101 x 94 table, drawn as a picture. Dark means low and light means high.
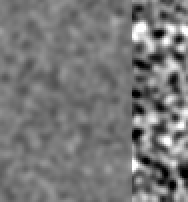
The distribution is heavy-tailed on both sides. The field is mottled with small blotches. A vertical seam about 70% of the way across splits the table, and the left part is calmer. There is no overall slope. The halves do not mirror each other.
